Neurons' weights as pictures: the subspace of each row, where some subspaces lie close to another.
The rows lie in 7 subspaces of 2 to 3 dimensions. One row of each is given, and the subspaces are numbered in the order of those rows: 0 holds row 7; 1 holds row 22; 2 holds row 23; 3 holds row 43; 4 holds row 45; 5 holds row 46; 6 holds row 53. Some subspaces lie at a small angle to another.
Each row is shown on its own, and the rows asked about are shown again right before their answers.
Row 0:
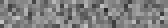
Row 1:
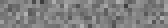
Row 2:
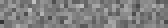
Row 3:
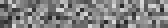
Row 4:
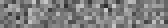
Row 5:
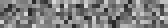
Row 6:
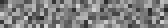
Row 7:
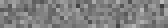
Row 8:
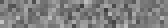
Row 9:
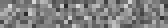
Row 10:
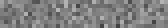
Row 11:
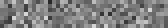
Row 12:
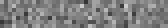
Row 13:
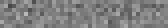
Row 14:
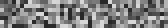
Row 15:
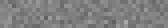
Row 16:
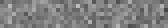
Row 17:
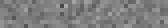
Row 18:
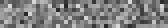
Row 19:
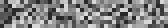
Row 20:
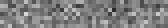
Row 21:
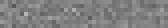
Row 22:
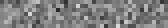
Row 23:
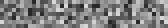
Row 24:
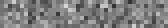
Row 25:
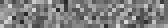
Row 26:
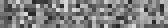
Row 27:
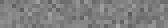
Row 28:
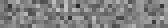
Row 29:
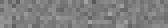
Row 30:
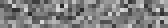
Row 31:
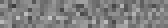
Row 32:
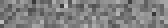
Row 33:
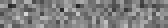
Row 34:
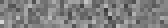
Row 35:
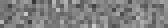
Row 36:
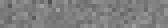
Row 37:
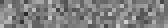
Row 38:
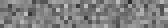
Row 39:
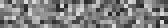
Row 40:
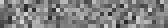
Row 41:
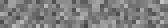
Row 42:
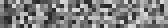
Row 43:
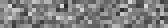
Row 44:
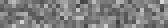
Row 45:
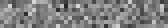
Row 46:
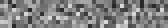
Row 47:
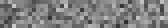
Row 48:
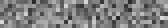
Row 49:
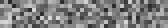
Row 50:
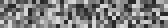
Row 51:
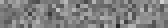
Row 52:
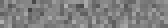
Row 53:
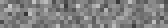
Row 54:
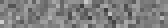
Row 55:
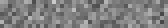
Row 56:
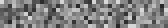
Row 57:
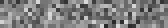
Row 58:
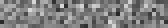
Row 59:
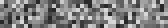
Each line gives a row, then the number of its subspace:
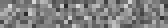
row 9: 4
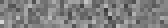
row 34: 4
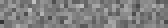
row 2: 2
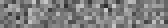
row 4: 6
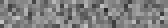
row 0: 0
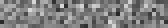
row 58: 2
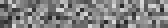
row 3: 5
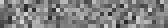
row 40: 5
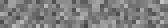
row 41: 0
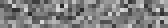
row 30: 3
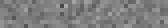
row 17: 3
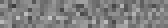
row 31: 5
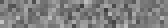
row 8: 4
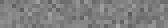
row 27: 1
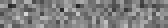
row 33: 5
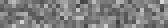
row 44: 0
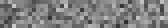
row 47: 5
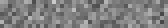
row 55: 0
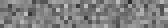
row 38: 0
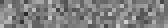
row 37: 5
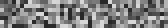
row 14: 6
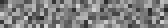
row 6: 0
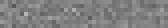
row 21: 3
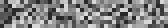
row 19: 3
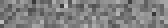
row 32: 2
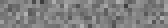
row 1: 6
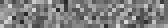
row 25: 5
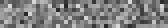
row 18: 4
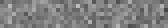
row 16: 0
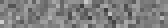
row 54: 4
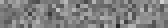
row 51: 1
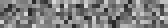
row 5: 4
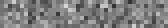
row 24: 6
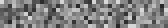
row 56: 0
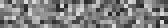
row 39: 3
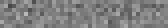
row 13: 2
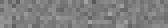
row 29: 3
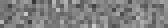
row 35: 2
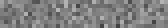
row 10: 1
